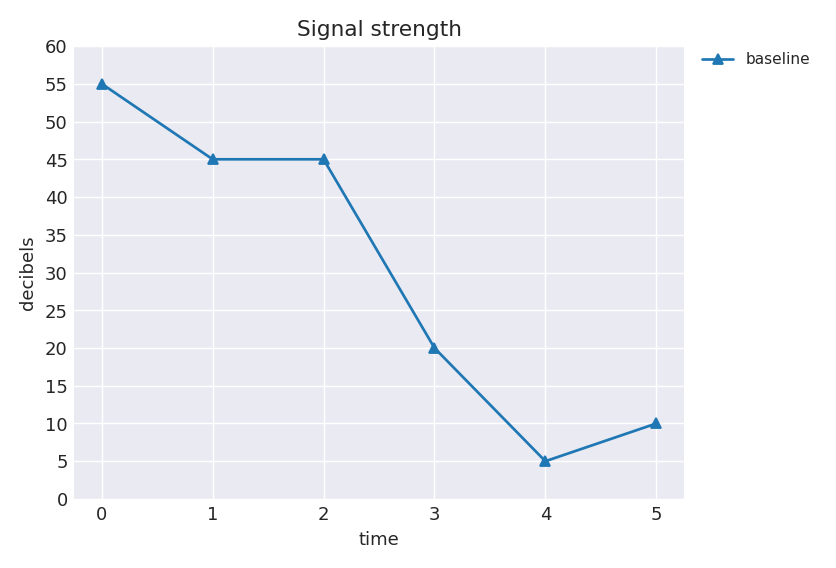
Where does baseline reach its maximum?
0
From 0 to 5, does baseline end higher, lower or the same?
lower
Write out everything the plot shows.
Title: Signal strength
x-axis: time, ticks 0 1 2 3 4 5
y-axis: decibels, ticks 0 5 10 15 20 25 30 35 40 45 50 55 60
Legend: baseline
Values:
baseline: 55 45 45 20 5 10
